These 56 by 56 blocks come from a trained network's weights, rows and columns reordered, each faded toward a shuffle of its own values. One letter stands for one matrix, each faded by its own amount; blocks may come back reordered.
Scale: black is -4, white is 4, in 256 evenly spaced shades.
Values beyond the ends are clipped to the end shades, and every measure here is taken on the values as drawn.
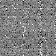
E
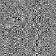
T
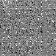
E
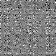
E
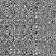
T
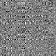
T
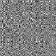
T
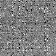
E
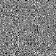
T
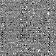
E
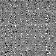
E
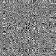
T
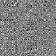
T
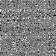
E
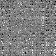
E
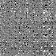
E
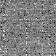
E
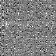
E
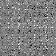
E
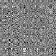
T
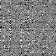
E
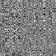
T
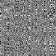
T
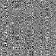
T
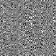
T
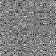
T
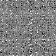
E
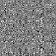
T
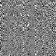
T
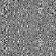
T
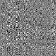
T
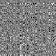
T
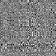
T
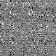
E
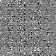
E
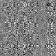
T
